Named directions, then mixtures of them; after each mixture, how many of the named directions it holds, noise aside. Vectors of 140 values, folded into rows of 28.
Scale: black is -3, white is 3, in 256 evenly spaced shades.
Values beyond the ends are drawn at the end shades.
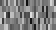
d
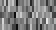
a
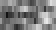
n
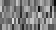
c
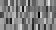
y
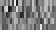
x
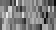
three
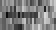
two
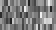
three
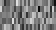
one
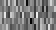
one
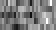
two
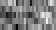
three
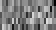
two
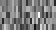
three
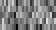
one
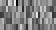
three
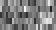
three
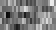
two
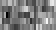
two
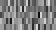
one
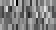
two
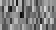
one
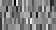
three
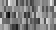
three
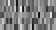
three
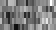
three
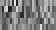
one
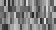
three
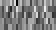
two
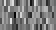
two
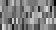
two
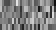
one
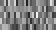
two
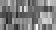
two
